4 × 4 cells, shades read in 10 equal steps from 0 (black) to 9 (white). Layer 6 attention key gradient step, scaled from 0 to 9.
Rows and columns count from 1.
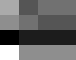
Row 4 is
9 5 5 5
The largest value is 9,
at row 4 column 1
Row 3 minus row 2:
-5 -3 -2 -2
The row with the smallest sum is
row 3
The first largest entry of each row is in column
1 1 2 1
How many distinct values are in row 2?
3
